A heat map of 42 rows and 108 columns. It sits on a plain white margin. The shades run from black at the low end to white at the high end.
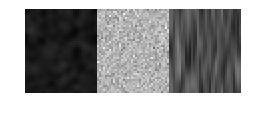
It is made of 1 by 3 panels. Panel 1,1: very low, blotchy, faint in contrast. Panel 1,2: high, fine-grained. Panel 1,3: low, streaked downward.
